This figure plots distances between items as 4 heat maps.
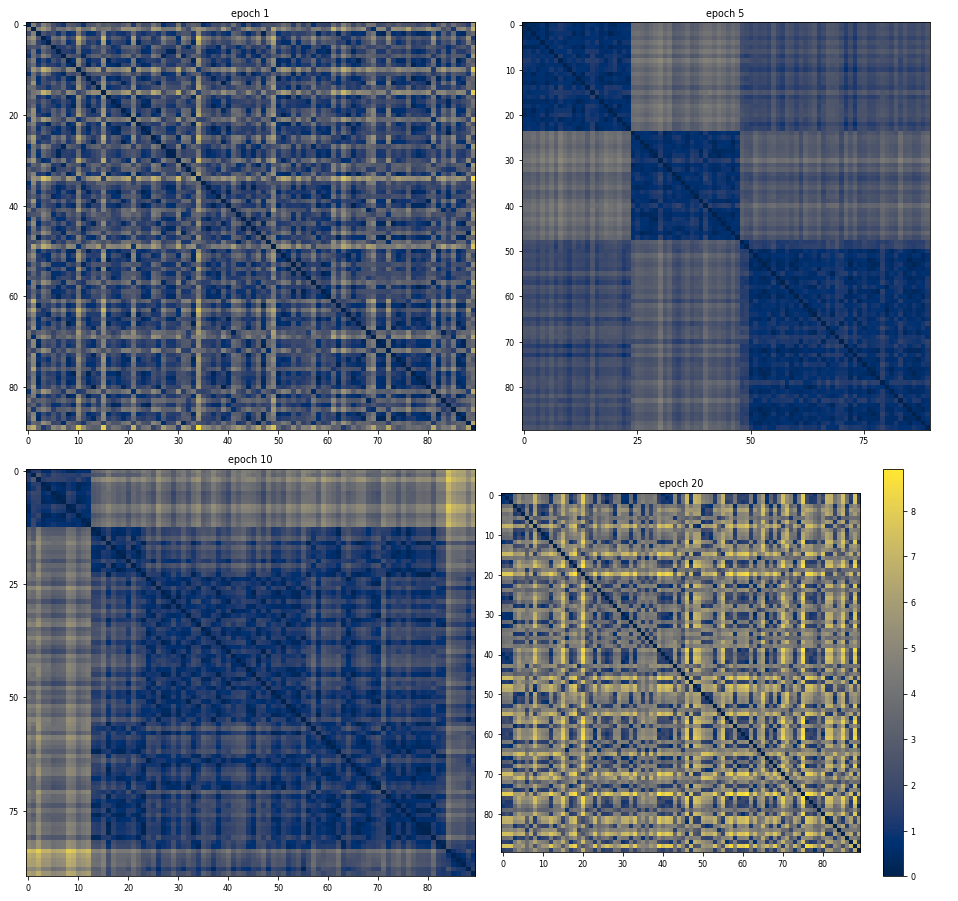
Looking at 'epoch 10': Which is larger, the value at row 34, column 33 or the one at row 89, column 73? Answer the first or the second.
the second
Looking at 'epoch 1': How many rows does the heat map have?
90
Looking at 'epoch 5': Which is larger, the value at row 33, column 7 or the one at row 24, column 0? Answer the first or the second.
the second
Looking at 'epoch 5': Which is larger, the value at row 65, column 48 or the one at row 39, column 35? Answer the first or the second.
the first
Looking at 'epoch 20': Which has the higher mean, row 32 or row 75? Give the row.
75
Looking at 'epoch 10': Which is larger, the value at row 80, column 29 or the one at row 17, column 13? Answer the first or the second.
the first
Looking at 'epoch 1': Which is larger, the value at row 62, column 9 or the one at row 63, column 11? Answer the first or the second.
the second
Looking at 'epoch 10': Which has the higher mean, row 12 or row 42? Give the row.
12
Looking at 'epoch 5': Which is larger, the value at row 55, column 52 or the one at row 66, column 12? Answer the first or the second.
the second
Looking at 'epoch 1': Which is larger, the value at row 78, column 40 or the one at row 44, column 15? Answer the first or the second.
the second
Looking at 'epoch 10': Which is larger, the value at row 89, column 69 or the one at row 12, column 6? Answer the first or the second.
the first
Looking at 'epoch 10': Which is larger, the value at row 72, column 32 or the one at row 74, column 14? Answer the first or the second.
the first
